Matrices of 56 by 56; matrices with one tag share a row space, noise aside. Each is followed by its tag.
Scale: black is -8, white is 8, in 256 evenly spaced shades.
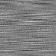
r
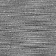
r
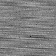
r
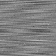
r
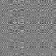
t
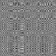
t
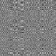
t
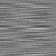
r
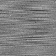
r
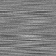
r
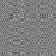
t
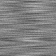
r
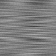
r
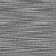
r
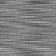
r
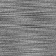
r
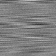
r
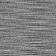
r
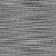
r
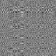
t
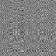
t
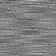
r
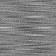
r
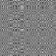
t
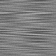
r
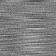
r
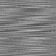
r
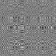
t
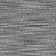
r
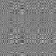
t
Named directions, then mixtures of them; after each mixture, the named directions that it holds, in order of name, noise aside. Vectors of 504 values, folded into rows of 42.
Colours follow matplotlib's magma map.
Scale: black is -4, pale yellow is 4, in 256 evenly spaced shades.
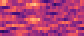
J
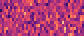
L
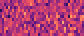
L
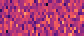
L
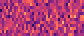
L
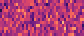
L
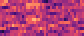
J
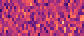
L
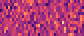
L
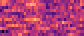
J, L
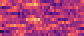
J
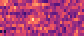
J, L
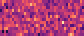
J, L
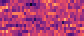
J, L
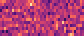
J, L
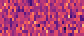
L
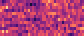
J, L
